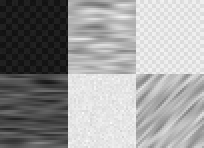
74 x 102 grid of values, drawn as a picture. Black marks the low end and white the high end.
It is made of 2 by 3 panels. Panel 1,1: very low, checkered, faint in contrast. Panel 1,2: high, streaked across. Panel 1,3: very high, checkered, faint in contrast. Panel 2,1: low, streaked across. Panel 2,2: very high, fine-grained, faint in contrast. Panel 2,3: high, slanting up to the right.
